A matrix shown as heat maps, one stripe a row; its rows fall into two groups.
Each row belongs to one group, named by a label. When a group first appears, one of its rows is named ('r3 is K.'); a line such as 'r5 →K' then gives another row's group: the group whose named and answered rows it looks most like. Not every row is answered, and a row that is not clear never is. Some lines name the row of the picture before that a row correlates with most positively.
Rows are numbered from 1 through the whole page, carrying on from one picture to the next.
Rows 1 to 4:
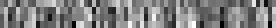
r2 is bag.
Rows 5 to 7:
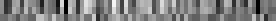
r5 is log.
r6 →log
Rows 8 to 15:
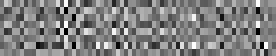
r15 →bag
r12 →log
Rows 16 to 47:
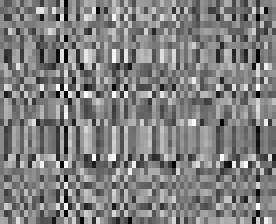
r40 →bag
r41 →log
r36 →log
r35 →log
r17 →bag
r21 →log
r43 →log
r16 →log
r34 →log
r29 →log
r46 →log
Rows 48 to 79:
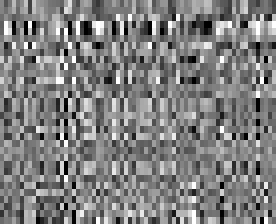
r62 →log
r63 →log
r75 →bag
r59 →bag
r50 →bag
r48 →log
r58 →bag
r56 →bag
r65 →log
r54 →log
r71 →log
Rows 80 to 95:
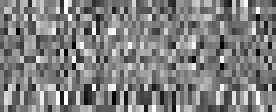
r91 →log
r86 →bag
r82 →log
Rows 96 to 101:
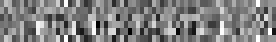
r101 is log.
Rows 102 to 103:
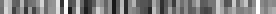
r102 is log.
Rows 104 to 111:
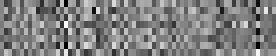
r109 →bag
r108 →log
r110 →log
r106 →log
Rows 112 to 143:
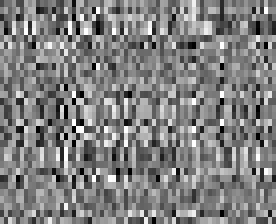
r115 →log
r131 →log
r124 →log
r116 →log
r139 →bag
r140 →bag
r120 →bag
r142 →bag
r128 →log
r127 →log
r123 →bag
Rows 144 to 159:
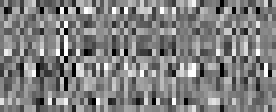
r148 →log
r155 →log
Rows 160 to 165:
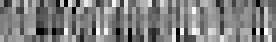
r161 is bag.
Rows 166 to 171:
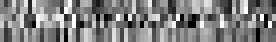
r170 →log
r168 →bag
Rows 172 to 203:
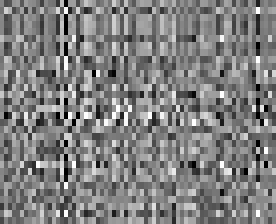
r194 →log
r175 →log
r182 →bag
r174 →log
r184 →log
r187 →bag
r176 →log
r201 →bag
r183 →bag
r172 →log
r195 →bag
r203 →bag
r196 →log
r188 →log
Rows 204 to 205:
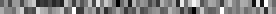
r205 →bag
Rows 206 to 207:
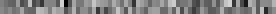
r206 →log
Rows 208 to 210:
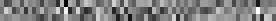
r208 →log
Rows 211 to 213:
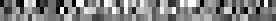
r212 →log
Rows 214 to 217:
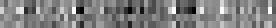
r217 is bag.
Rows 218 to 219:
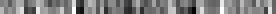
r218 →bag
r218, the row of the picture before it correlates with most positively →215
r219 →bag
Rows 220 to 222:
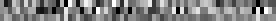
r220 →log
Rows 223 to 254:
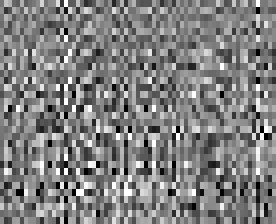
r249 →log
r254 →log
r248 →bag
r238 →bag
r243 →bag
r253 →bag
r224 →log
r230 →log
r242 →bag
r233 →bag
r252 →bag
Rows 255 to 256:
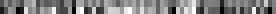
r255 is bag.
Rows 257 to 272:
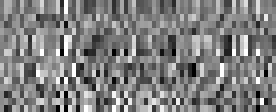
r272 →log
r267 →bag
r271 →bag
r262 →log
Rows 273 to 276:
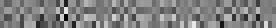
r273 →log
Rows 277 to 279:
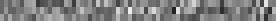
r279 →bag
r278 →bag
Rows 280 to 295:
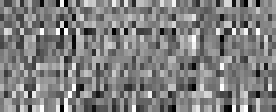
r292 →bag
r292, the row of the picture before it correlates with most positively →279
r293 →log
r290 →log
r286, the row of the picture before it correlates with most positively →277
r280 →log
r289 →bag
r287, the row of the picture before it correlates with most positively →277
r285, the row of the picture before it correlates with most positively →277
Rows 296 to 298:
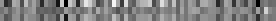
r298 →log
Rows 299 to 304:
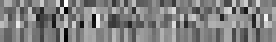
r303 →log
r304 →log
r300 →log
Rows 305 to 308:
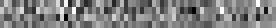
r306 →bag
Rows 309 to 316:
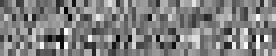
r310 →log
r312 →bag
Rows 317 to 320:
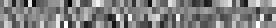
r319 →bag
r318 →log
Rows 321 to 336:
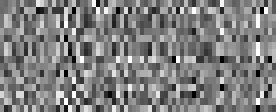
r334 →bag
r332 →bag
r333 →bag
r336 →log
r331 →log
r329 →bag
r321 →bag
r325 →bag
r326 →log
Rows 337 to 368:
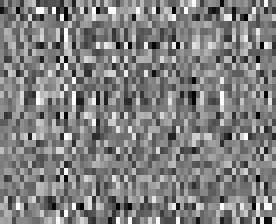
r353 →log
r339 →log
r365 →bag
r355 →bag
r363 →bag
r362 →log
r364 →bag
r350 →bag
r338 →bag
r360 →log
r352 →bag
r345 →log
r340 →log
